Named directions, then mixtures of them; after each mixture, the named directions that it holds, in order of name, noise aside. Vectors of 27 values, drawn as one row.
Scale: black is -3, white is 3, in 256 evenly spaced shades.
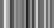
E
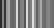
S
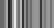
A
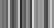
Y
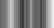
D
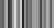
A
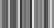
Y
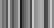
Y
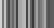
D, S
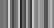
Y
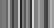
Y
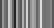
A, S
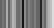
A, D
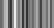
A, E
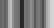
D
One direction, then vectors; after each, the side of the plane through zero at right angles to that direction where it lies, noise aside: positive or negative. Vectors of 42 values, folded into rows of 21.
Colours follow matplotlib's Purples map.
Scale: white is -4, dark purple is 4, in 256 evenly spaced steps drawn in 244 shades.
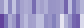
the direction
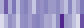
negative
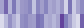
negative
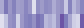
negative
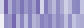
negative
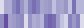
positive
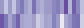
positive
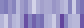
negative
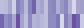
positive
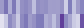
negative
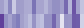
positive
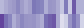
positive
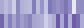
positive
